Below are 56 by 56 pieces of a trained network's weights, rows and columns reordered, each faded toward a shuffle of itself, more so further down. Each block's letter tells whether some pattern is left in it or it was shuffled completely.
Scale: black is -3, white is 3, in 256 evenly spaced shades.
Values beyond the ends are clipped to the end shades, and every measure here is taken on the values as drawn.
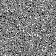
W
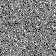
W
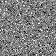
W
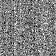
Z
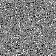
Z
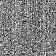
Z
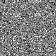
Z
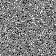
W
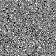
Z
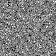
W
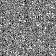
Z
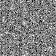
Z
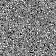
Z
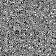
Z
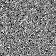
W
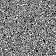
W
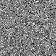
Z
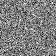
Z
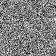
Z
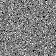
W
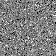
W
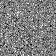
Z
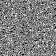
W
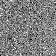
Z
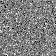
W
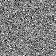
W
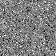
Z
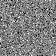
W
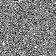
W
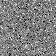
W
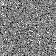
W
